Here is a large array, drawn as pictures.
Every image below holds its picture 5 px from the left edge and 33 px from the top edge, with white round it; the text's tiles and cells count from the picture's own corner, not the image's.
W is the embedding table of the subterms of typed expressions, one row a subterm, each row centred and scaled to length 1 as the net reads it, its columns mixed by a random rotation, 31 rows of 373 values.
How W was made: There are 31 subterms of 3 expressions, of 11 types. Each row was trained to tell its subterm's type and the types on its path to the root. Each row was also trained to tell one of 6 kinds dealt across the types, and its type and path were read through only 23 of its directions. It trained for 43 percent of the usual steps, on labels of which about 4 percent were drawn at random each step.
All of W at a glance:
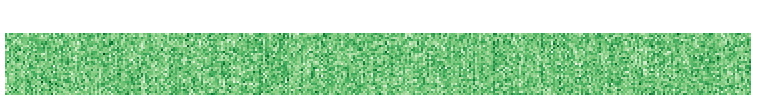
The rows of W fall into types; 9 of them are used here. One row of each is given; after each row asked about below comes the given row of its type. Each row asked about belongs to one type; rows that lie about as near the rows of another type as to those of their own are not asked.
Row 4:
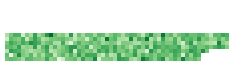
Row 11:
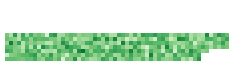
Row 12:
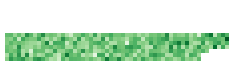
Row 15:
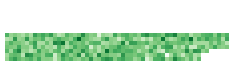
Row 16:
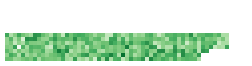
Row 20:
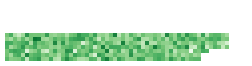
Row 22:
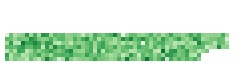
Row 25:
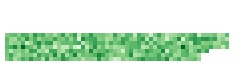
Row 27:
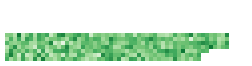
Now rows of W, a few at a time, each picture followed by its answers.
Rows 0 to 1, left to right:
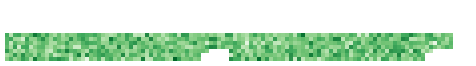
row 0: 25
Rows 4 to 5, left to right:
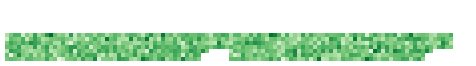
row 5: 4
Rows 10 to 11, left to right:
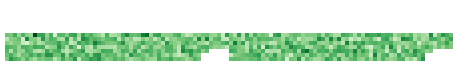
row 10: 15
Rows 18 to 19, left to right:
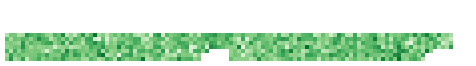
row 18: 25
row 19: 16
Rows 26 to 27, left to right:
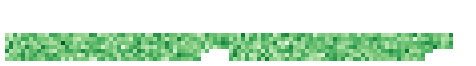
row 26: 11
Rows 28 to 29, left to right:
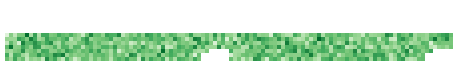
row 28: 22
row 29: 11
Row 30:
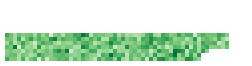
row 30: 16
